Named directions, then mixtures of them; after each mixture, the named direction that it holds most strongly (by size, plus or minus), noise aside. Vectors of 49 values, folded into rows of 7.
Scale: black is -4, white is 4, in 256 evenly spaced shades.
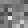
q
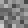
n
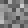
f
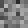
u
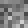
q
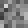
u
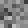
n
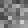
u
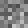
q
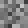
f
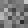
q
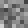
n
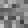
n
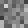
n
